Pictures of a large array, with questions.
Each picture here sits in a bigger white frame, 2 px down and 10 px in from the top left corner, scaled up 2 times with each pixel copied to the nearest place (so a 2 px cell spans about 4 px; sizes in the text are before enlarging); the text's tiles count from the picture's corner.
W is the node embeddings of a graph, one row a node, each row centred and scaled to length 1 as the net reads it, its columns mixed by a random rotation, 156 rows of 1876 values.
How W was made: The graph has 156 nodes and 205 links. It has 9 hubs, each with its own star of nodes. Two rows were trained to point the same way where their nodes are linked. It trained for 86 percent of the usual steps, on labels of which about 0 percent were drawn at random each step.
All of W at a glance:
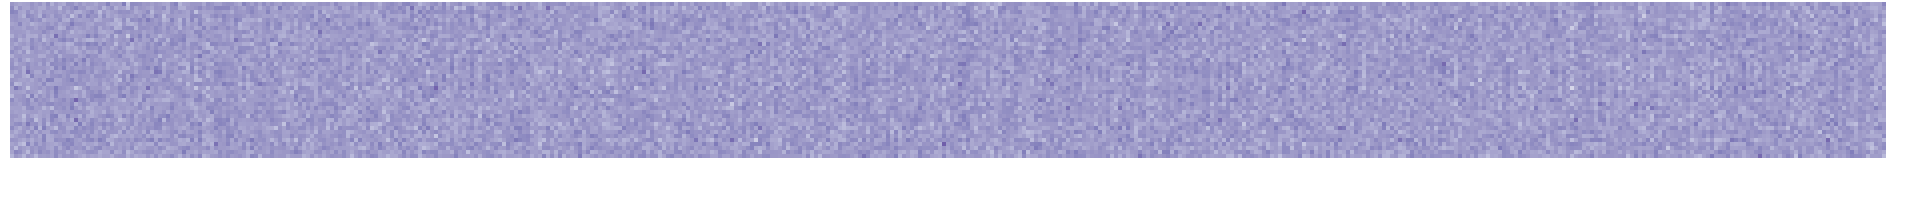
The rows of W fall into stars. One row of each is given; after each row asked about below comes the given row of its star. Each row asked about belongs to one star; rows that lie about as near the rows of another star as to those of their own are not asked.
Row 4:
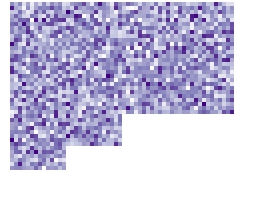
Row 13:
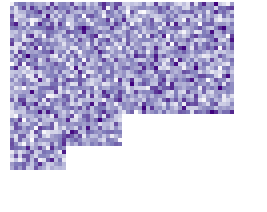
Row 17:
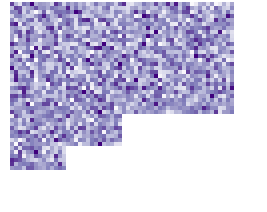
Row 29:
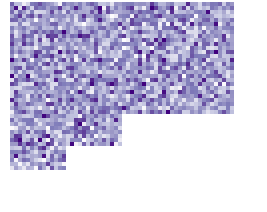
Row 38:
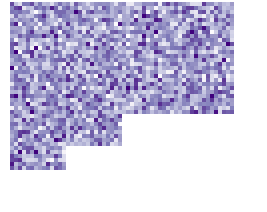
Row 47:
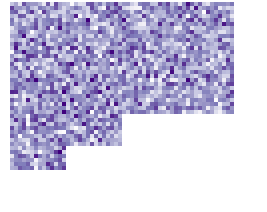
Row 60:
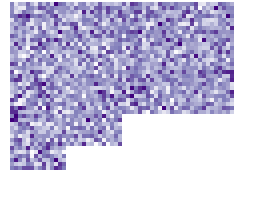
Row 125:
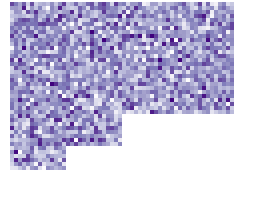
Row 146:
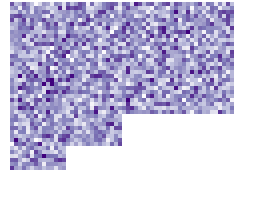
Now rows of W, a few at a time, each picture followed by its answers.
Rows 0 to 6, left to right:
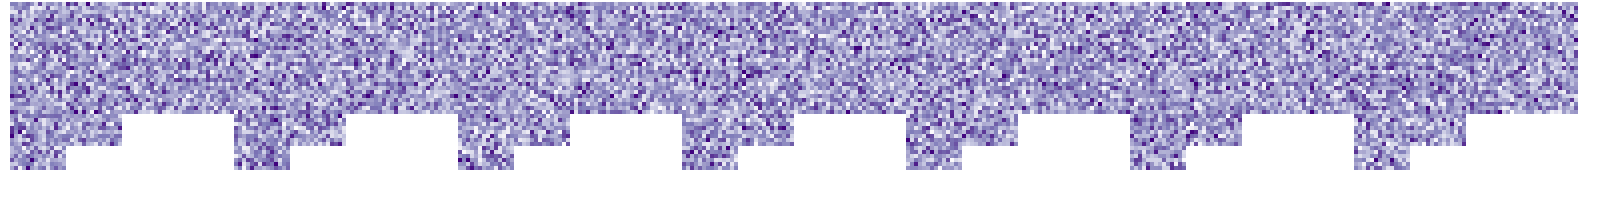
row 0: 17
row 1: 47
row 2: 60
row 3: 38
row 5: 47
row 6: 146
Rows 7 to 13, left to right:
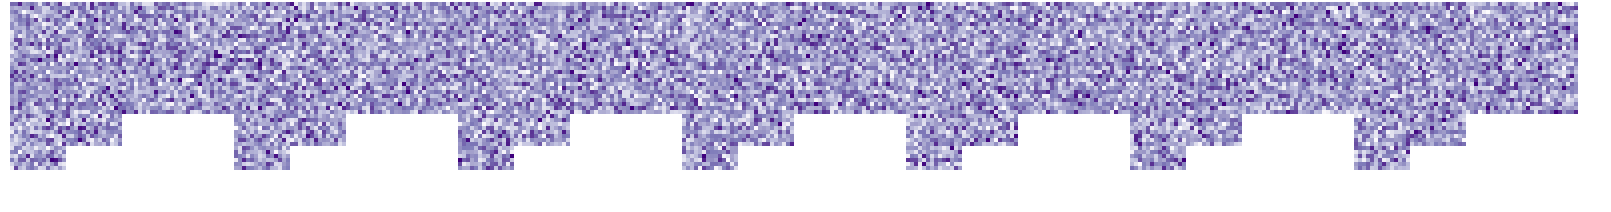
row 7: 125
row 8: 29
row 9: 60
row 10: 4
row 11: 125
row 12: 29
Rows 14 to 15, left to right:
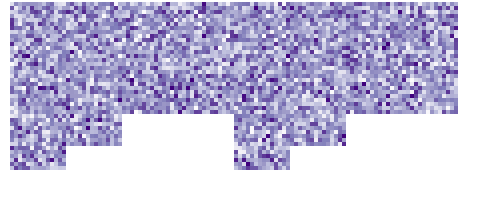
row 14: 13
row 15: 146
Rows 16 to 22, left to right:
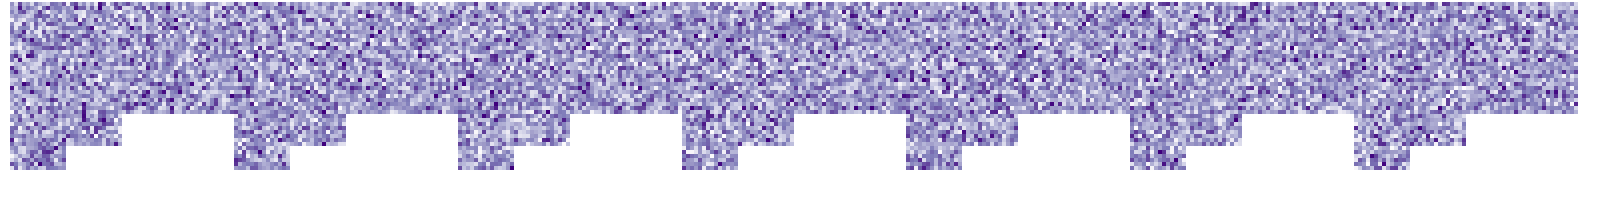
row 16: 4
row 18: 60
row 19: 60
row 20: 17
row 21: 60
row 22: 125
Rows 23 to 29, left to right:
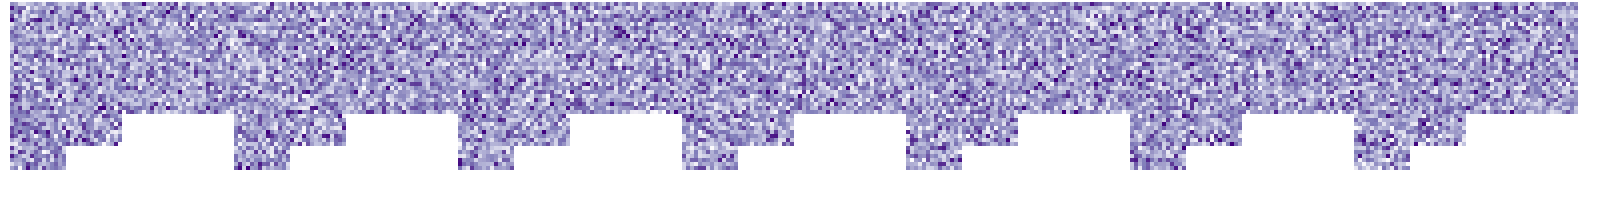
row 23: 17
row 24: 17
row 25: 146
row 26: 146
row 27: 29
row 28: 47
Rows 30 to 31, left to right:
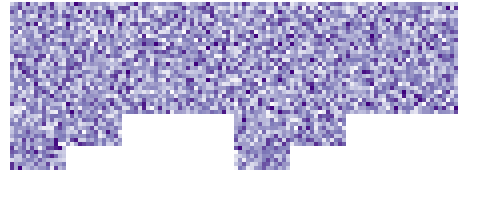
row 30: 38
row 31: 4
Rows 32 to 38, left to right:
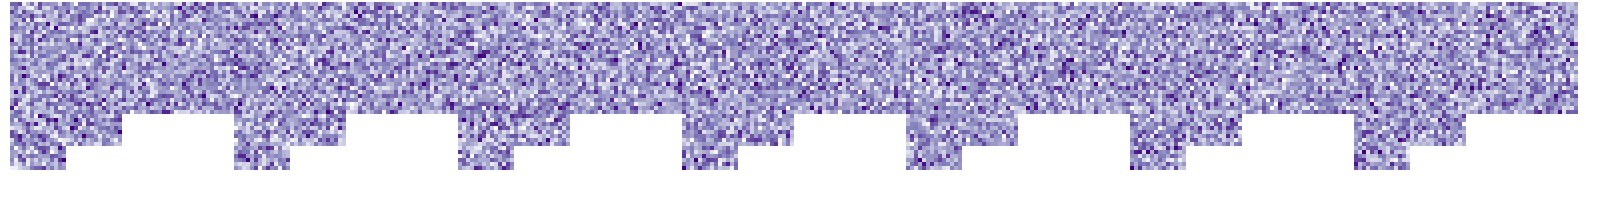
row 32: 29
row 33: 29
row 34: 47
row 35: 17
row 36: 17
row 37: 38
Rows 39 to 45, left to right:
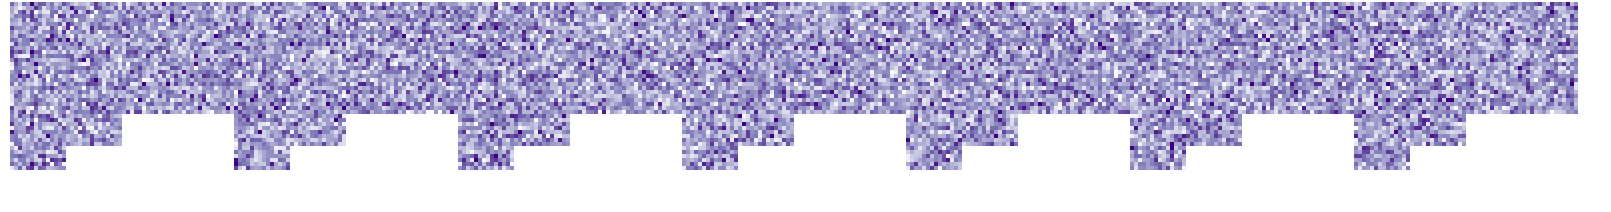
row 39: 29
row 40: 60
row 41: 47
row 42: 4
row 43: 4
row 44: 13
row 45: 29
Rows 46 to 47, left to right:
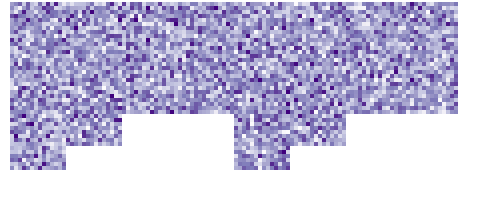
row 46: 60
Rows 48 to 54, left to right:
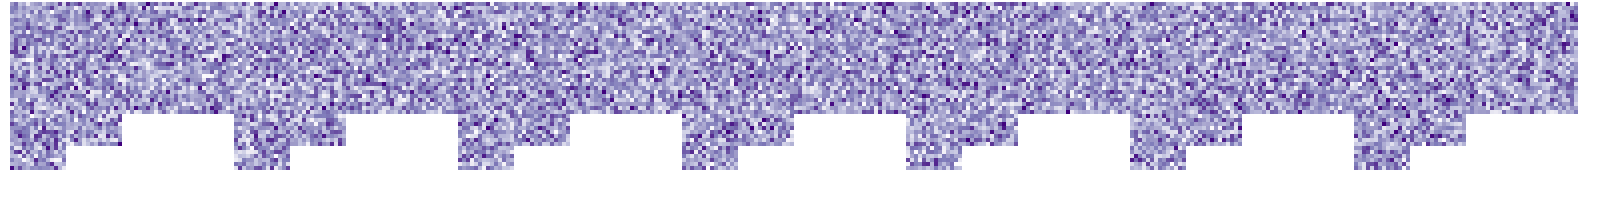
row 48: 38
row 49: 4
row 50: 60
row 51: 38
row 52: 125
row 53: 29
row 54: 17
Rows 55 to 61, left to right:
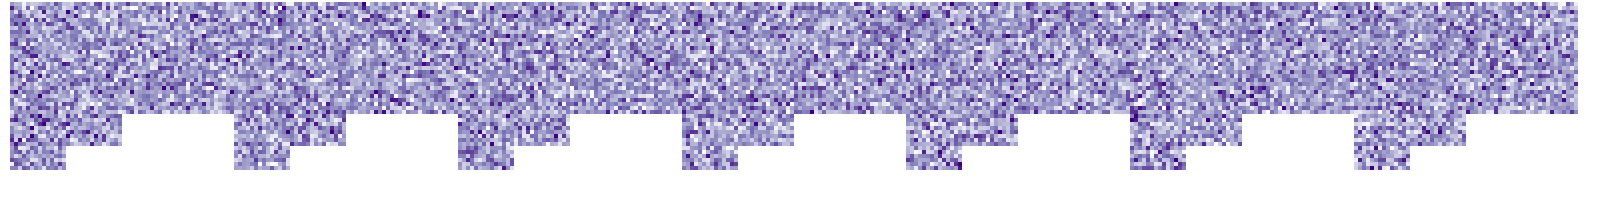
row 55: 47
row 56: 125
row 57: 38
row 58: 60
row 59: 60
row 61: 125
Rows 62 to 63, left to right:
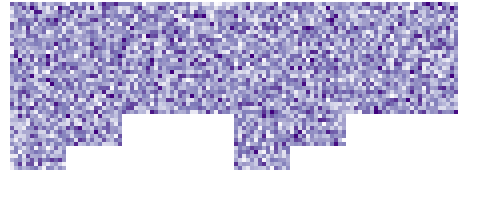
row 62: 125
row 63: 13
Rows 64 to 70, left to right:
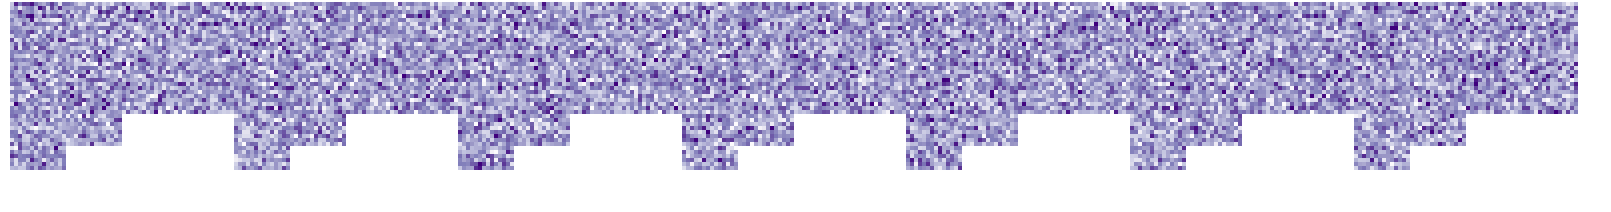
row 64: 29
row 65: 125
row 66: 17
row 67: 146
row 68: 146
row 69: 125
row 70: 13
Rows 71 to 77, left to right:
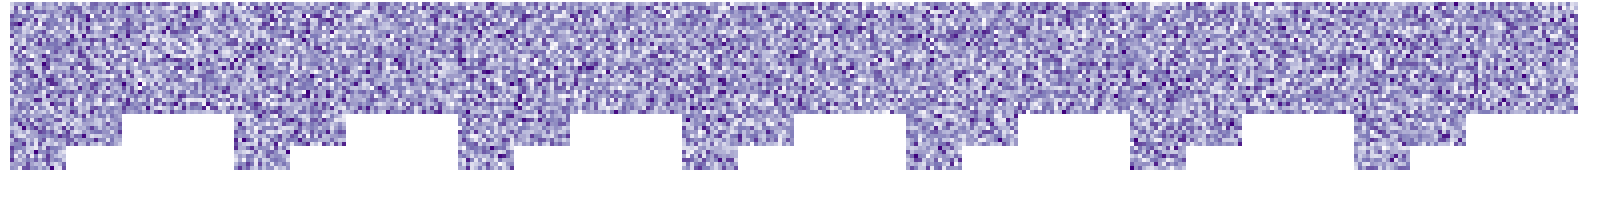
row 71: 146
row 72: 13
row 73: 29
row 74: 146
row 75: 29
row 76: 38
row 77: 146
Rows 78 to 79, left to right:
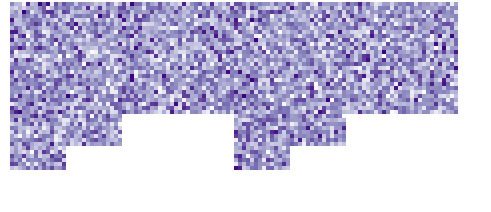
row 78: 60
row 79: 17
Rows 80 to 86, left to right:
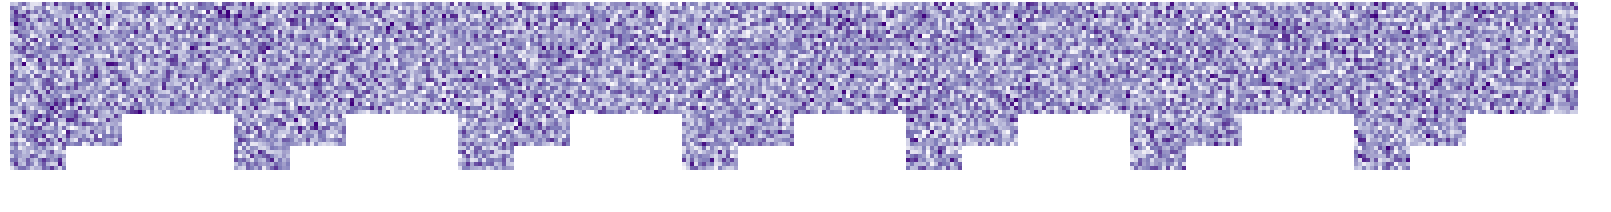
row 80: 47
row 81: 146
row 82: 125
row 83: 125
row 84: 60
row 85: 4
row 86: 29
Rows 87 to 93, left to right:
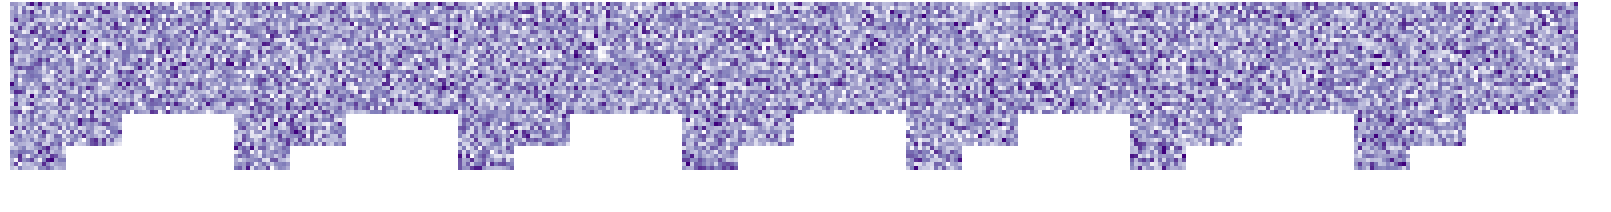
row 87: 29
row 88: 13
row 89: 17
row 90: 47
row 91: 29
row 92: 29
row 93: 47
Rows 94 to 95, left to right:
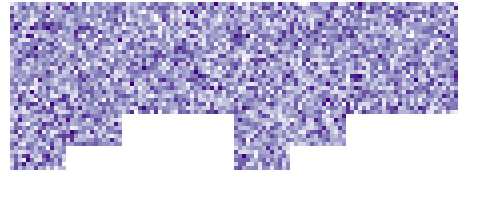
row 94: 13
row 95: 60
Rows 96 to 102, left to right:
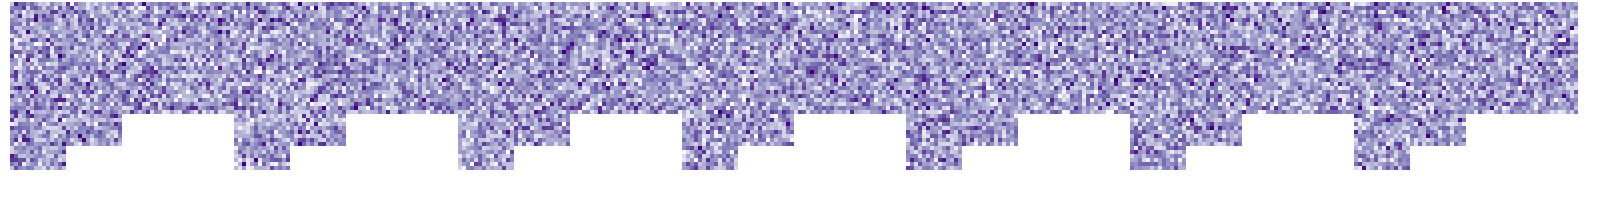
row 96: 17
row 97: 125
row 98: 125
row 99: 13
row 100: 146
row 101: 38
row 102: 29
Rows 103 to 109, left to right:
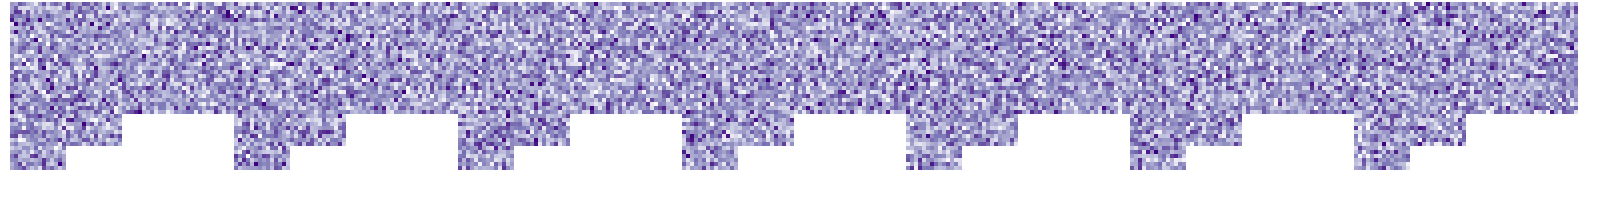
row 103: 17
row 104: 17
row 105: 38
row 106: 29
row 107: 17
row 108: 38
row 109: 125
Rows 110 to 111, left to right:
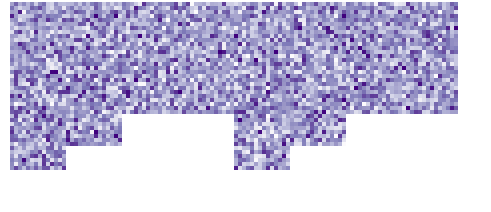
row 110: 17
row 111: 60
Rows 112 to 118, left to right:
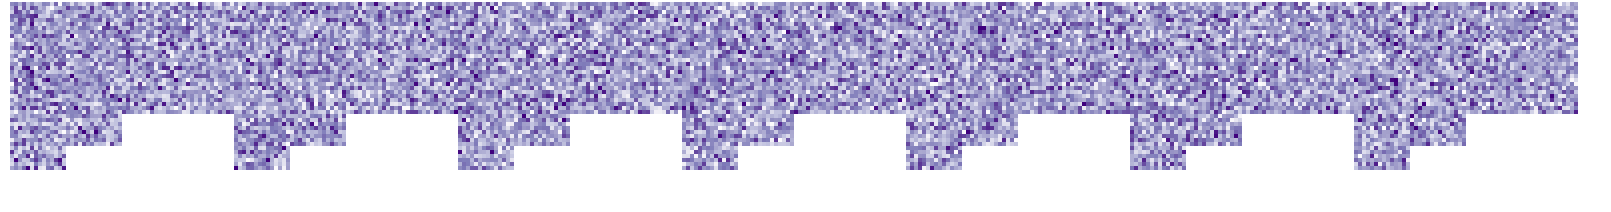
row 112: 146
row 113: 38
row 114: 60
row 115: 146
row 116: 13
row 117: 17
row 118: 146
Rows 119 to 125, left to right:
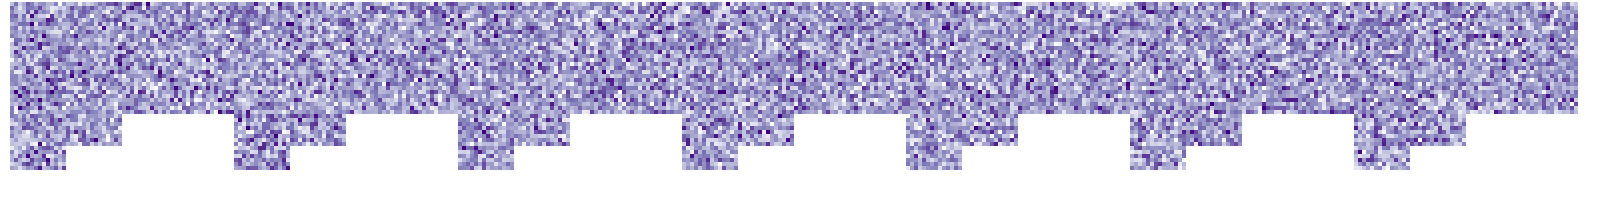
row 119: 146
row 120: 47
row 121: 13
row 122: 146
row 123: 125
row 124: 13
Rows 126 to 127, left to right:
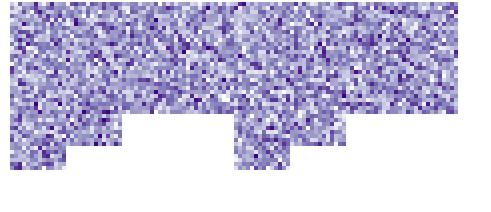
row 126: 4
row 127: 4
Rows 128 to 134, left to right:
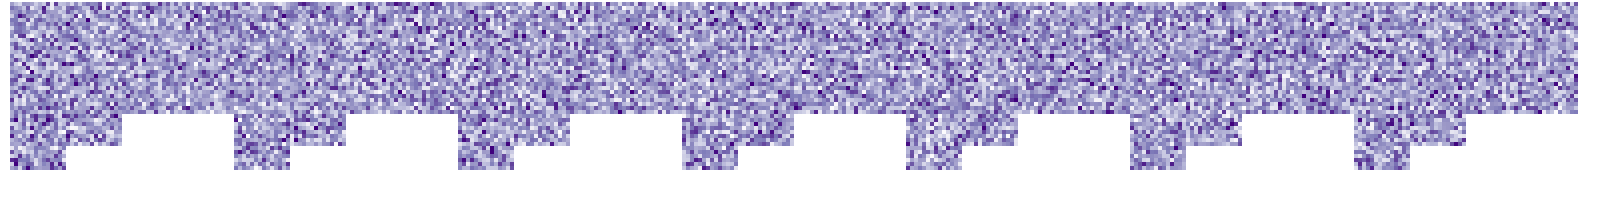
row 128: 47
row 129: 38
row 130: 60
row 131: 4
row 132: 13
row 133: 38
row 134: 47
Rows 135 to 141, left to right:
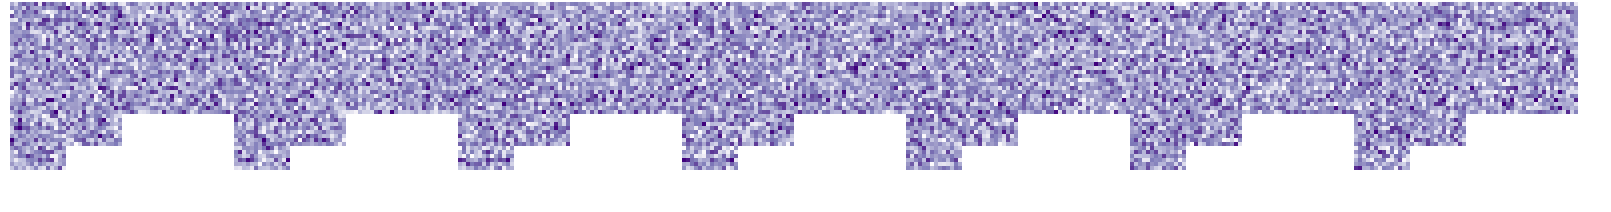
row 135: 4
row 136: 29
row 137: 125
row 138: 60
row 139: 146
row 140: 38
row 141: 38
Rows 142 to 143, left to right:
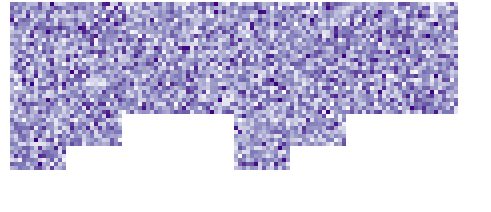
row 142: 13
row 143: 125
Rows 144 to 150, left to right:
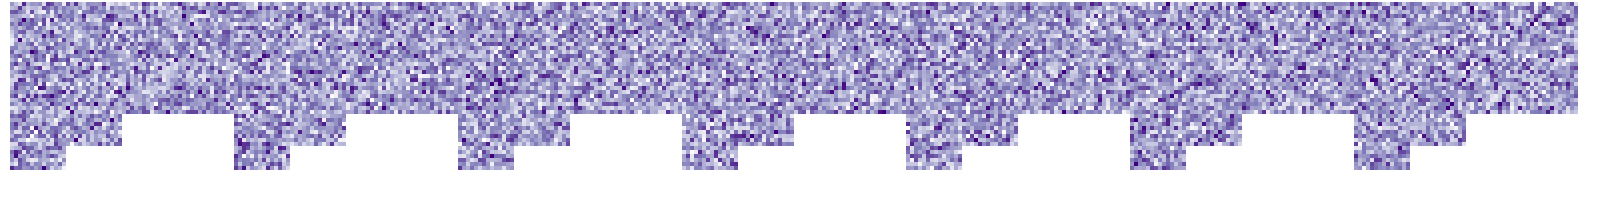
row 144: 38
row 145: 38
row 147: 13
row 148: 29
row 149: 47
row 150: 17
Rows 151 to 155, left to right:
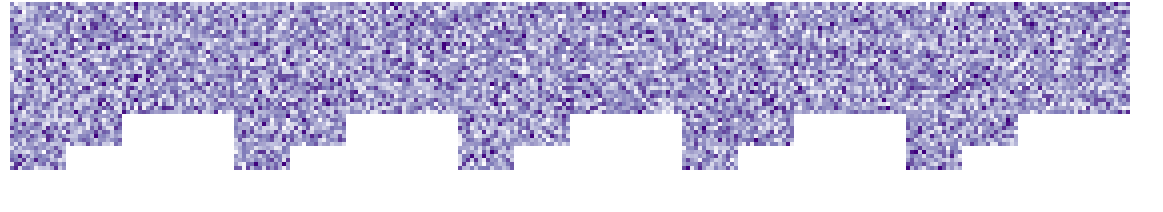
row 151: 17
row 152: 17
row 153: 60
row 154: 17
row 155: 38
